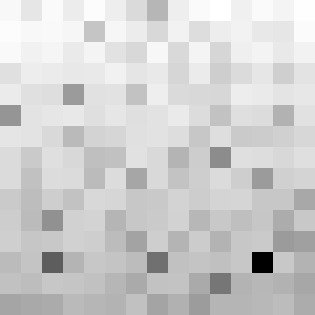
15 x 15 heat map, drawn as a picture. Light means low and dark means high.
The ninth with the highest average is the bottom right. The texture is fine-grained noise. Values rise toward the bottom. The top right is the smoothest part. Values change most from cell to cell in the bottom right. Most values sit low, with a long tail of high ones. Overall the values sit about 20% of the way up the scale. No regular stripes run through it.
